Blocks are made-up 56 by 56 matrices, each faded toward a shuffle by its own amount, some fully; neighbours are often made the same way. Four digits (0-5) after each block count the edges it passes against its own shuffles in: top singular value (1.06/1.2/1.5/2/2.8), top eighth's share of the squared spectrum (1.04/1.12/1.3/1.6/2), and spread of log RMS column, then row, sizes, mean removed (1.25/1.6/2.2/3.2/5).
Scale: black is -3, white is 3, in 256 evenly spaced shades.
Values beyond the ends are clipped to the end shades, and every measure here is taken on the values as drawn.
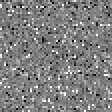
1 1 0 2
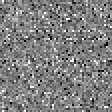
1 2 0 2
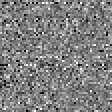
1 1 0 2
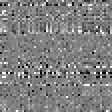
4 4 1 3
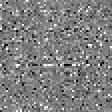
3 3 1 1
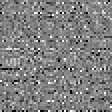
4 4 1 3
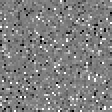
0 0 0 0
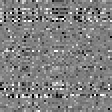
4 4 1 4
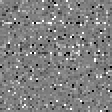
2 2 0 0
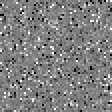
0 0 0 0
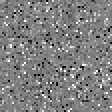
2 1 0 0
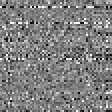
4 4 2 3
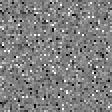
1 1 0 0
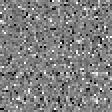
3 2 0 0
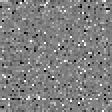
2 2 0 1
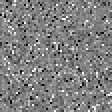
0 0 0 0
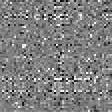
4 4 2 3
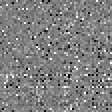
3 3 1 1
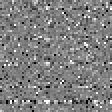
4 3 1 2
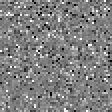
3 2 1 1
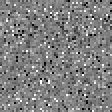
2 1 0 0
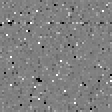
2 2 0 0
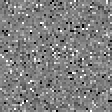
2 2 0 0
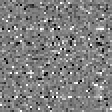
3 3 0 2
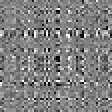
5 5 3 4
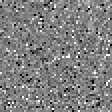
2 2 0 1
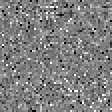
2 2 0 0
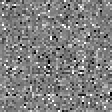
3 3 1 1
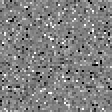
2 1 0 0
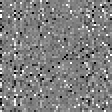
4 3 2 0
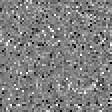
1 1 0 1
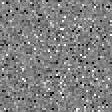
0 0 0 0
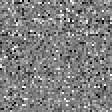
1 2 0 2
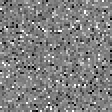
0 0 0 0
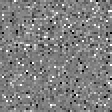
2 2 0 0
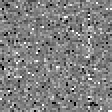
1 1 1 0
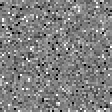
0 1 0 0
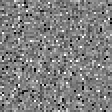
0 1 1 0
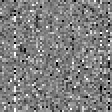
2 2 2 0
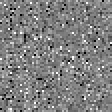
1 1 1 0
